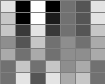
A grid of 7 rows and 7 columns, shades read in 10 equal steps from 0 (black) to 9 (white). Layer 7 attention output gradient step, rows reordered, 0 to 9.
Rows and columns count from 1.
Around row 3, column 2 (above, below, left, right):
0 3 7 8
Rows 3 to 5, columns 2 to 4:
2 8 2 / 3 7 4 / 4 6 4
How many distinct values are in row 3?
5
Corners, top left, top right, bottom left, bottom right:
8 8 4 4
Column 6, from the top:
3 3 3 4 5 6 7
